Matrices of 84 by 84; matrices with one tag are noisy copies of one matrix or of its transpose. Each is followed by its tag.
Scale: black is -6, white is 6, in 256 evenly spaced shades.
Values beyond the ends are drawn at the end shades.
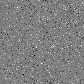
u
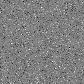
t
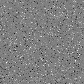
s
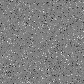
t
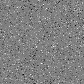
u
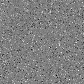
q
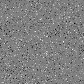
u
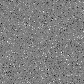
t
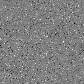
u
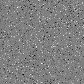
u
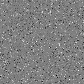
q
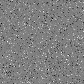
t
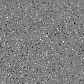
u
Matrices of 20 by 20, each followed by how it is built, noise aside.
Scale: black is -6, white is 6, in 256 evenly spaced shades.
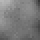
smooth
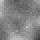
smooth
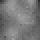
smooth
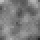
smooth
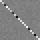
diagonal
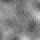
smooth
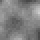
smooth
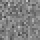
noise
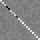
diagonal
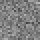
noise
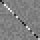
diagonal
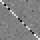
diagonal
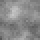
smooth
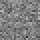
noise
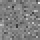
noise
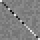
diagonal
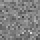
noise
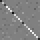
diagonal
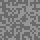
noise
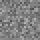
noise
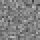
noise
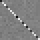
diagonal
